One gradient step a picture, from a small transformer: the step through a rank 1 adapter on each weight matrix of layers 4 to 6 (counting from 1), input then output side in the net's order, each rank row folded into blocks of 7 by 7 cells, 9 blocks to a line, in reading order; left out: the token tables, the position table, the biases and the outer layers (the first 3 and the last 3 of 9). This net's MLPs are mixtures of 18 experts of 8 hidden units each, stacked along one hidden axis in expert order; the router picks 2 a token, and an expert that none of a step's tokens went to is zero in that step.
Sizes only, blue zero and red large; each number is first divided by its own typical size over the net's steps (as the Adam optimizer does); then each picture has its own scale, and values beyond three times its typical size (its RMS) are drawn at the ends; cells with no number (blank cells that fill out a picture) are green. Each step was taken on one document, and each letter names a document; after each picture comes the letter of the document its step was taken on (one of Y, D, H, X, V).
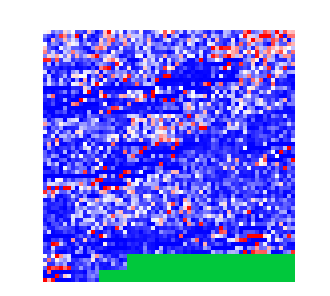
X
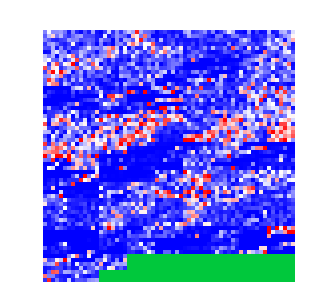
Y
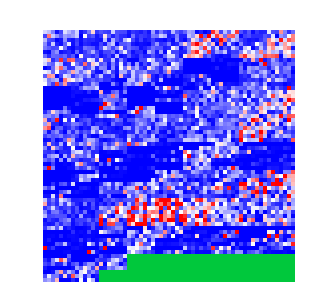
Y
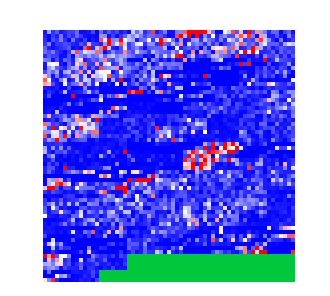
X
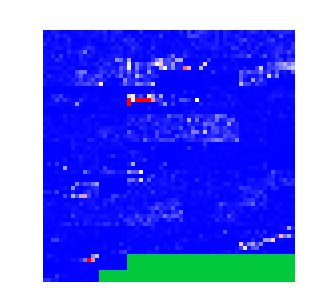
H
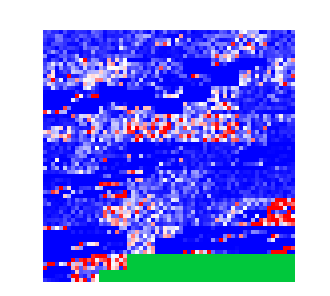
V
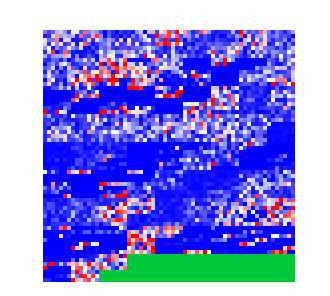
V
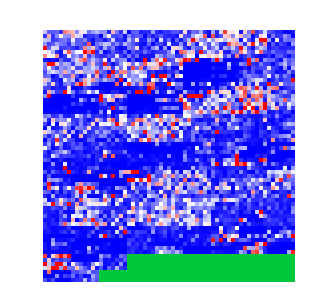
X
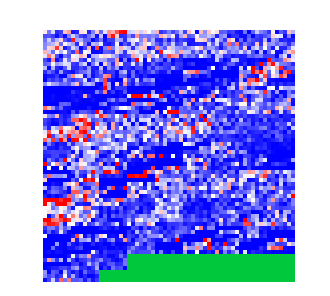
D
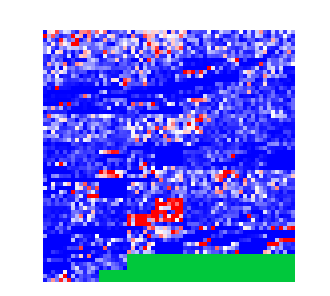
D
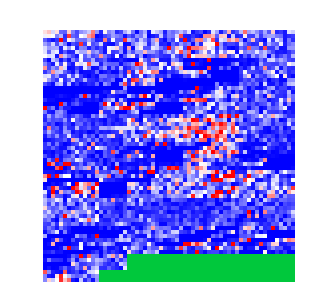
D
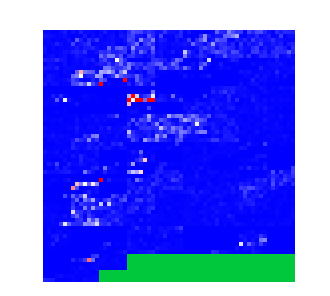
H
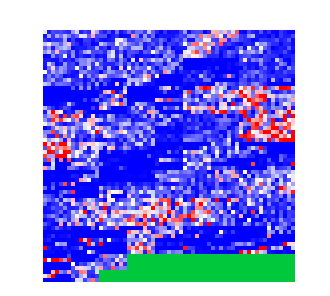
Y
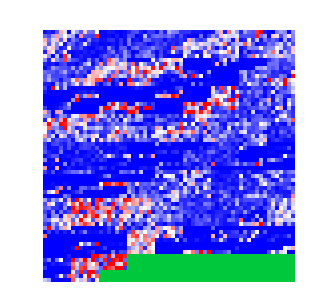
V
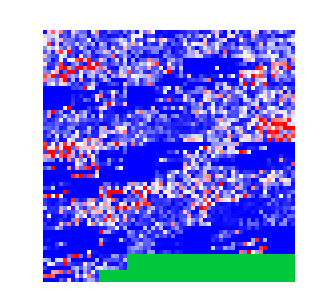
Y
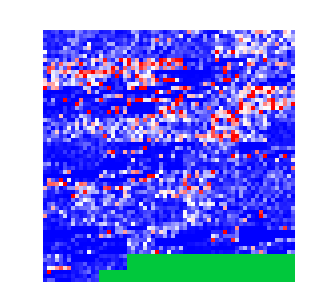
X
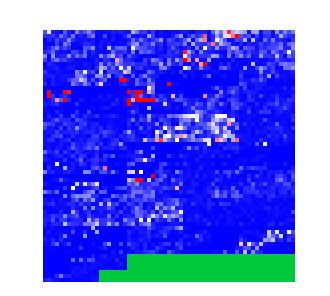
H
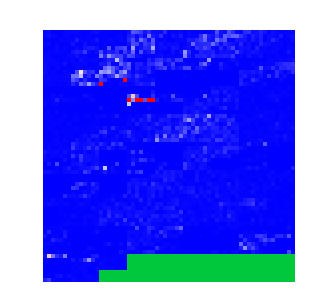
H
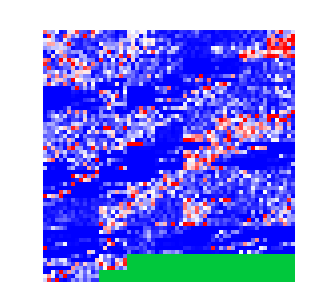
Y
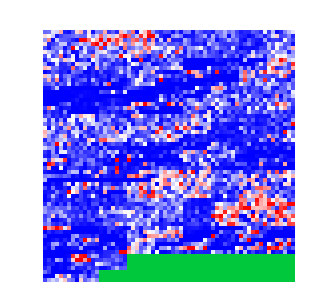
D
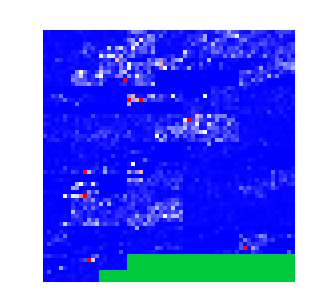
H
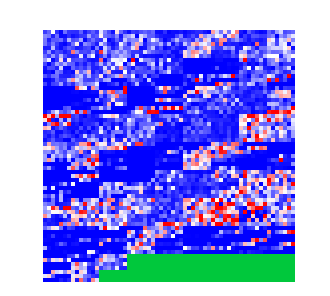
Y
